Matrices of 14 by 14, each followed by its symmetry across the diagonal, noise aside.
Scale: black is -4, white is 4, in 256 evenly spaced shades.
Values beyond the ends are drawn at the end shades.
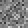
symmetric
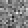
antisymmetric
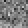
neither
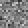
neither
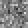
neither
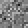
symmetric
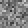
neither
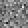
antisymmetric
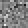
antisymmetric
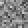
neither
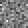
neither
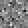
antisymmetric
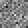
symmetric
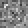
symmetric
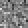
antisymmetric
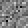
symmetric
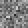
symmetric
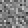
antisymmetric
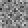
symmetric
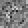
symmetric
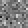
neither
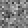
antisymmetric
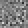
antisymmetric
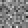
antisymmetric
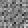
symmetric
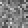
neither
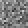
neither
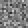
antisymmetric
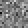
neither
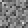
symmetric
